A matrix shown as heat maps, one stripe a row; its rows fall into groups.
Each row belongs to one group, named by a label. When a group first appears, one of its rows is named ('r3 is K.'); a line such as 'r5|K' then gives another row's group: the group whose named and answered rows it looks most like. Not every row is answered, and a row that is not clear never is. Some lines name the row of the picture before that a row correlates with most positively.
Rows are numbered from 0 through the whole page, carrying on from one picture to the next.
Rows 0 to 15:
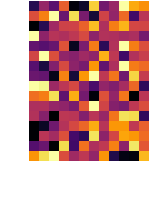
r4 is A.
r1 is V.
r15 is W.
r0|A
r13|A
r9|V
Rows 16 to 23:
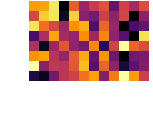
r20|A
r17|V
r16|V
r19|W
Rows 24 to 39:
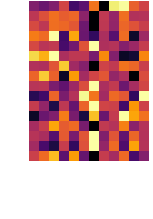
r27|V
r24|A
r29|W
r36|V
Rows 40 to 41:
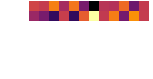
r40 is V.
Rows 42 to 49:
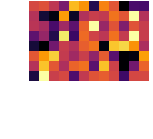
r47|W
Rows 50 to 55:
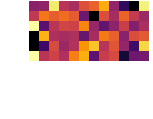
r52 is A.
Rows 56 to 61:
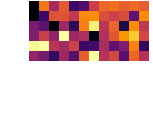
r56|A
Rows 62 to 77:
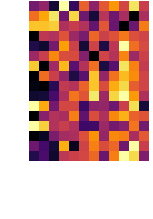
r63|V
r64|W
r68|A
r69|A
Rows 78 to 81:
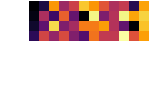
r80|W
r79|A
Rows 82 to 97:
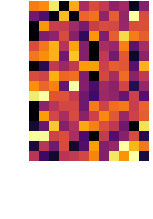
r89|V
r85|A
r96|A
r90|V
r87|V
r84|A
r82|V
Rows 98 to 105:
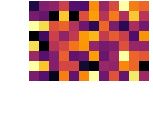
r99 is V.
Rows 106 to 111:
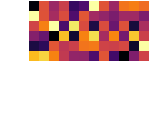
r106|A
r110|W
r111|W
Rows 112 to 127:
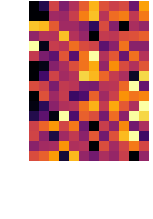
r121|A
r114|W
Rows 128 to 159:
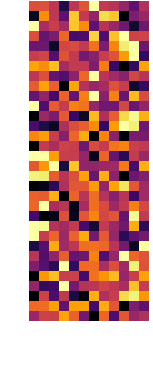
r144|V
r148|A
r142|A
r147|V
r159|V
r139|A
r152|W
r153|A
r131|A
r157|A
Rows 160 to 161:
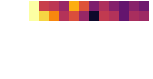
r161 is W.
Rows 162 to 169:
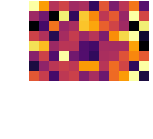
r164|W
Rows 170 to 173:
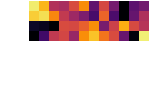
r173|W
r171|W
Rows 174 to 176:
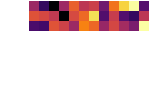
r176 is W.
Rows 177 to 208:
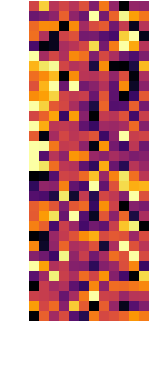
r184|V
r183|W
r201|A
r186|W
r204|W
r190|A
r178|A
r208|A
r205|A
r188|V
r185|V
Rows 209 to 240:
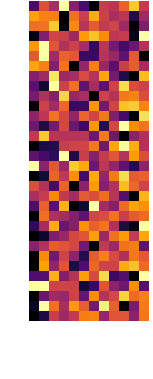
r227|A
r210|V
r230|A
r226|A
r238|A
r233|V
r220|W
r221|A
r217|A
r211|V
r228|W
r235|A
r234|A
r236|W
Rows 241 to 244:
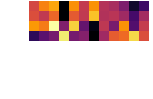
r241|V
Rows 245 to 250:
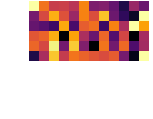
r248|V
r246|W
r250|W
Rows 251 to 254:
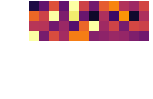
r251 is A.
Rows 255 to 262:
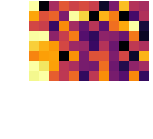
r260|V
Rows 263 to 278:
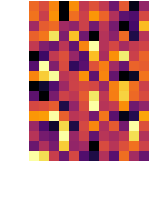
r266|V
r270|W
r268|A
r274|W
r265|W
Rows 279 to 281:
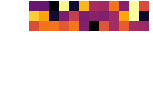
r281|V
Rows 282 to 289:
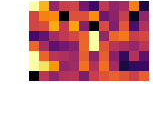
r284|V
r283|V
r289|A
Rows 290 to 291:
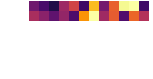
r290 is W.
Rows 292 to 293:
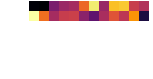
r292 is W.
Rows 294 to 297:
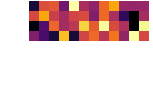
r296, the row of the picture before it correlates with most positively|292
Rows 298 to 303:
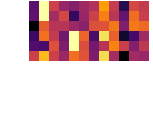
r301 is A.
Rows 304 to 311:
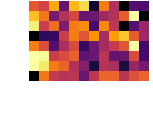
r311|A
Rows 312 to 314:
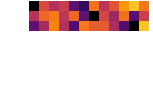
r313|V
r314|W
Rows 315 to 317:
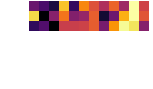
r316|A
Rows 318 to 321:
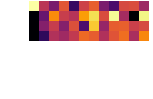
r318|A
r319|W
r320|A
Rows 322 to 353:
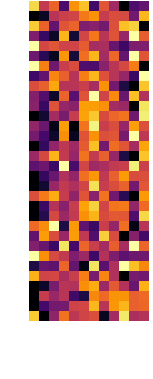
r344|V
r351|A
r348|A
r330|W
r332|W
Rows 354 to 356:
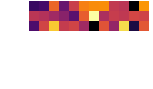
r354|W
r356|V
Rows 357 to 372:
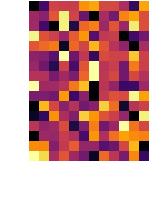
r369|A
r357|W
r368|W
